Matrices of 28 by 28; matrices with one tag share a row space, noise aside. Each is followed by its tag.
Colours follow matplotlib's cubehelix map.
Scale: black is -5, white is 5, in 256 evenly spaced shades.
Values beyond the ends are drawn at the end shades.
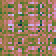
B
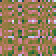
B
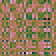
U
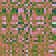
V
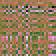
V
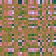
B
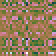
V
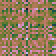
V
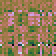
B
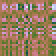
V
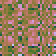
B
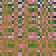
B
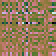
V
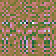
U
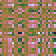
B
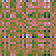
U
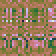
V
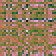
V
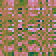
B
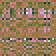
U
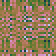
U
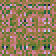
U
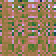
B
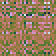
U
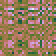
B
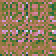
V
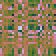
B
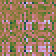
U
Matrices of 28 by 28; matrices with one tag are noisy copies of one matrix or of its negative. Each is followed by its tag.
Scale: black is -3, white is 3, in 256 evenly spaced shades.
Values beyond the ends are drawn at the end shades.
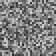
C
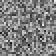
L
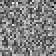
C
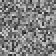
L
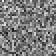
L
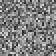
L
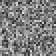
C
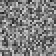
C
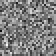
C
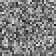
C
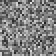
C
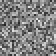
L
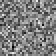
L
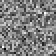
L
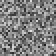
L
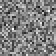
L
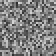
C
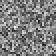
L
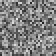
C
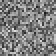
L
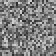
C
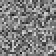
L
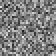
L
